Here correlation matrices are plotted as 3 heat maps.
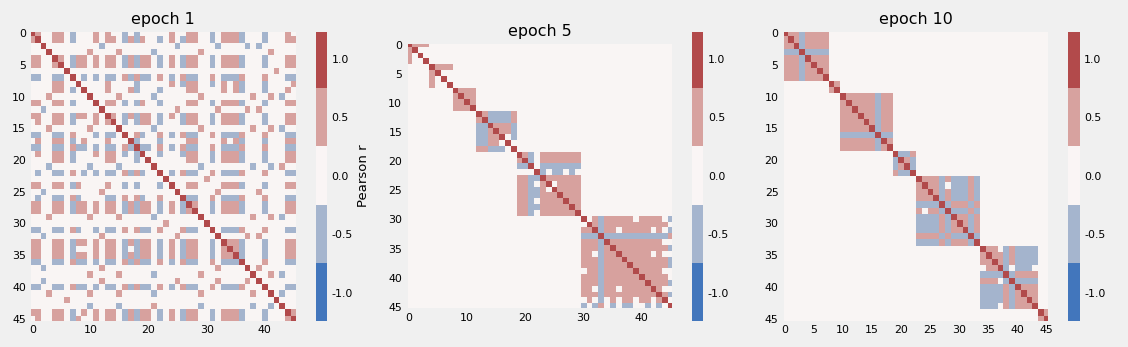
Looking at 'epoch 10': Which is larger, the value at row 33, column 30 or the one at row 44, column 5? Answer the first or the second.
the first
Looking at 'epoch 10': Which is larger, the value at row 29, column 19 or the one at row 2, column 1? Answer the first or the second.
the second
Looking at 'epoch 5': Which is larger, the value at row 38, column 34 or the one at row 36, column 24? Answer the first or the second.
the first
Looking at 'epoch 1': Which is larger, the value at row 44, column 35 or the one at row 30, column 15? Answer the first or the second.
the first
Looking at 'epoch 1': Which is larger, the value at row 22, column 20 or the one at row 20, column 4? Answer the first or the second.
the second
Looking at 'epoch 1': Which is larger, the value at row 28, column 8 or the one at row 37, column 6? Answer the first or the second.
the first
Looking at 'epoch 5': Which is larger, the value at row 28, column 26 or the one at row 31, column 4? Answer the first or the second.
the first
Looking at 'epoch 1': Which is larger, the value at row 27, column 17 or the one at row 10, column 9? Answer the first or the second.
the first
